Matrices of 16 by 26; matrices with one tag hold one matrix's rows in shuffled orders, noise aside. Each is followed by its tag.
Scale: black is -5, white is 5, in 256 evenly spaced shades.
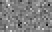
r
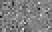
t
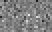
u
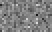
u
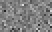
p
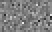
p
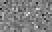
u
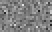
p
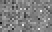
t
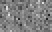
r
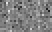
r
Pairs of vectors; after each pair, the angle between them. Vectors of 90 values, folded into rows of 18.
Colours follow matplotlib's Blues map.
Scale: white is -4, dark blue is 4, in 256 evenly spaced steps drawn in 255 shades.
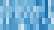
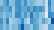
nearly opposite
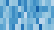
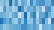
partly opposed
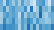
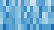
nearly parallel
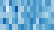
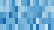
partly aligned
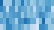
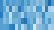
partly aligned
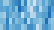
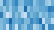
orthogonal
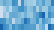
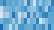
partly aligned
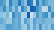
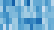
orthogonal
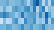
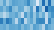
nearly opposite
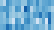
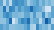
orthogonal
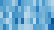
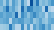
orthogonal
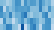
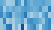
nearly parallel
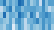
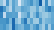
nearly opposite
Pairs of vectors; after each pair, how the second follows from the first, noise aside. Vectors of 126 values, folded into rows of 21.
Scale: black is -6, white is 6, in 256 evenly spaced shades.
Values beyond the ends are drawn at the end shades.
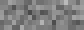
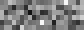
scaled up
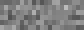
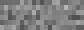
copied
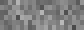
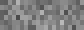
copied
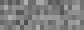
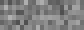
copied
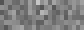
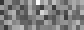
scaled up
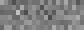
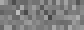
copied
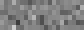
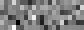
scaled up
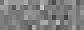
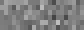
copied
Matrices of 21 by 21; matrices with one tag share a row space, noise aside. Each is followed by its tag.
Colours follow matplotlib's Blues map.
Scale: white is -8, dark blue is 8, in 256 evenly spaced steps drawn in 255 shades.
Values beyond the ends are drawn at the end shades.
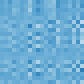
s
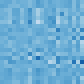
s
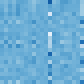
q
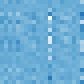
q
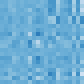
s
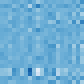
s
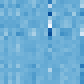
q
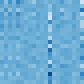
q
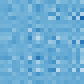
s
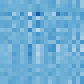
s
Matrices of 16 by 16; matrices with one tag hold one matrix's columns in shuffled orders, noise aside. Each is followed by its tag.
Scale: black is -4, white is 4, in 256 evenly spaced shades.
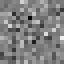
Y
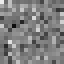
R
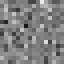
R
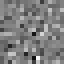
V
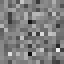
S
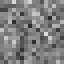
Y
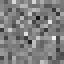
Y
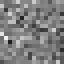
Y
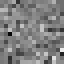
V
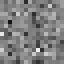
S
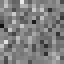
R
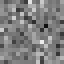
R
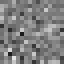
V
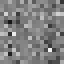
S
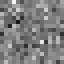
R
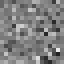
V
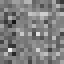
S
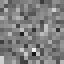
V
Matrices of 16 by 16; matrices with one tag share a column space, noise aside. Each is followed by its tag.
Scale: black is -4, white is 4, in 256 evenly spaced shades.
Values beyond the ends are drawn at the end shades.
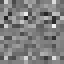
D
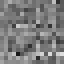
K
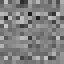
D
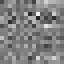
D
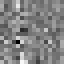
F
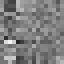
F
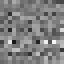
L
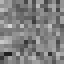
K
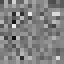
D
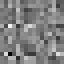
K
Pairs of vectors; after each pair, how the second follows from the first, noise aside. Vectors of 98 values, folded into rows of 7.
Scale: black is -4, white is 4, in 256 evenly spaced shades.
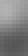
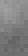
shrunk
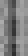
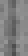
shrunk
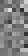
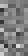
reversed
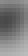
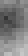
copied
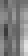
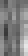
copied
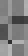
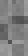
shrunk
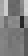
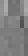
shrunk
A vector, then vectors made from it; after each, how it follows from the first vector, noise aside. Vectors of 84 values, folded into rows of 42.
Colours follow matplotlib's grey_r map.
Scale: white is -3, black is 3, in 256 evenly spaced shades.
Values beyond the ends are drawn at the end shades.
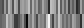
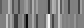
partly zeroed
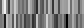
wrapped around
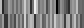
reversed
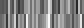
sign-scrambled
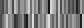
copied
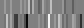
partly zeroed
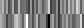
negated
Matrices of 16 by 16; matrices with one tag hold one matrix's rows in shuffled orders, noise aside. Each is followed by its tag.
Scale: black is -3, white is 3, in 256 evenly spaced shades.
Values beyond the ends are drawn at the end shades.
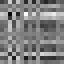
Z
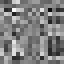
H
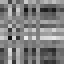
Z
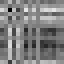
Z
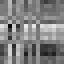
Z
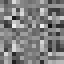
H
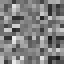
H
